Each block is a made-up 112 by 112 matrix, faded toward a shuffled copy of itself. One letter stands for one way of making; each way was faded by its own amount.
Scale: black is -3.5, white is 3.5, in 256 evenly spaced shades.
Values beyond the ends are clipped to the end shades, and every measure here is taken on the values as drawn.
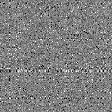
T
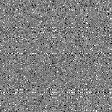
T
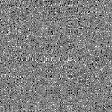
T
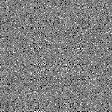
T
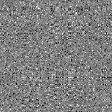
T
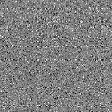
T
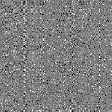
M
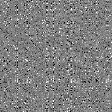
M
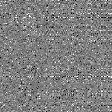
T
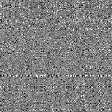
T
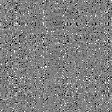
M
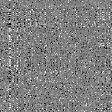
M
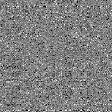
T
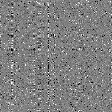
M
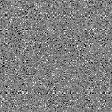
T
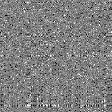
T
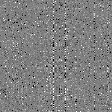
M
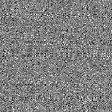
T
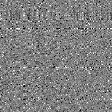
T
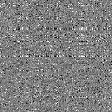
T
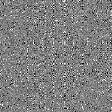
M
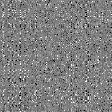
M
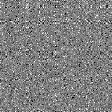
T
